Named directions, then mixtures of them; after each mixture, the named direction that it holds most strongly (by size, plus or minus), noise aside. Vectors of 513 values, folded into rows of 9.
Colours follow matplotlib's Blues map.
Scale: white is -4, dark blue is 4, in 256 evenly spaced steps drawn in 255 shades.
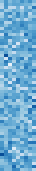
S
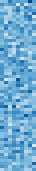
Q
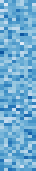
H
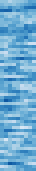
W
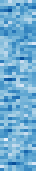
W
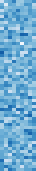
H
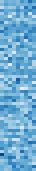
S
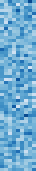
Q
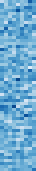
Q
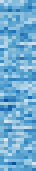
W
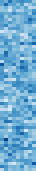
W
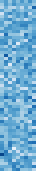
S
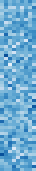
S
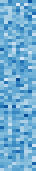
Q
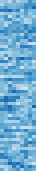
W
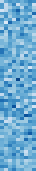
H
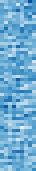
Q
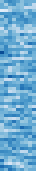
W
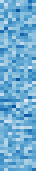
H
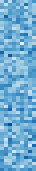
H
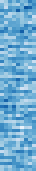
W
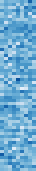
S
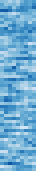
W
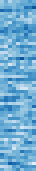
W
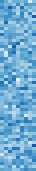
Q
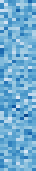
H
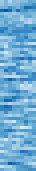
W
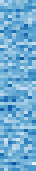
W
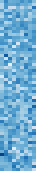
S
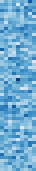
Q
